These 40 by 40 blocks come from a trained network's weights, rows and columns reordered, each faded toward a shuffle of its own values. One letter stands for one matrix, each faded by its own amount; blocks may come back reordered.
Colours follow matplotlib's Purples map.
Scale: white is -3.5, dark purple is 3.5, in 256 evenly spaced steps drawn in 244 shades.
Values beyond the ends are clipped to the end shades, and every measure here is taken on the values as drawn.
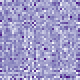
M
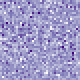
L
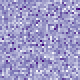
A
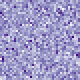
A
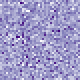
A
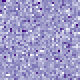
L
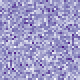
A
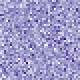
A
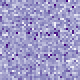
L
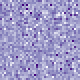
L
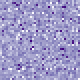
L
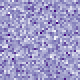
A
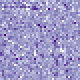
L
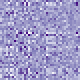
M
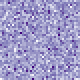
A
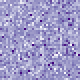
L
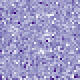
L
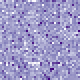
L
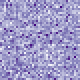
A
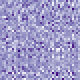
M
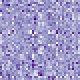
M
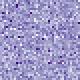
L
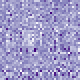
M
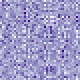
M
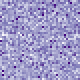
A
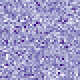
A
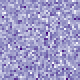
A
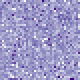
L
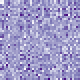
M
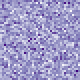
A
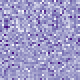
M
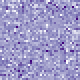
L
